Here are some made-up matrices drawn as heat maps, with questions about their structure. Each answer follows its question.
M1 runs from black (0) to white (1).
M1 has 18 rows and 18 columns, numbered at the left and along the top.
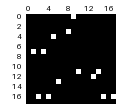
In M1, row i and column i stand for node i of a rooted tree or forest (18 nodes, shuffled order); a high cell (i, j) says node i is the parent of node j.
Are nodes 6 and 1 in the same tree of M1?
no
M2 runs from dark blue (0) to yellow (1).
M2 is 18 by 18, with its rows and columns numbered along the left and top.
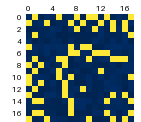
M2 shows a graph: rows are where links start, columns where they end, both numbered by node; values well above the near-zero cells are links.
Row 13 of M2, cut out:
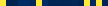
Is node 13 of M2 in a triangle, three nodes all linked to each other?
no
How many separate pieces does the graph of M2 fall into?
2
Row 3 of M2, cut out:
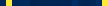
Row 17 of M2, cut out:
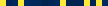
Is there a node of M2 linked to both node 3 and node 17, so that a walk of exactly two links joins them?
no
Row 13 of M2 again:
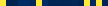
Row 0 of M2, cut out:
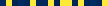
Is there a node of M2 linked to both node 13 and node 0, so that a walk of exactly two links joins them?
no
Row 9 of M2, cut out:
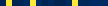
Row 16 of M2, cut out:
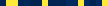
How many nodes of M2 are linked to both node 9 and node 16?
1
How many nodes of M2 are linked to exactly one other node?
1
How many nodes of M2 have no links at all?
1
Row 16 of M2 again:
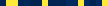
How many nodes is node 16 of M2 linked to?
5
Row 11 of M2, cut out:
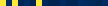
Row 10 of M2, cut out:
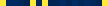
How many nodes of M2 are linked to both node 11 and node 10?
1
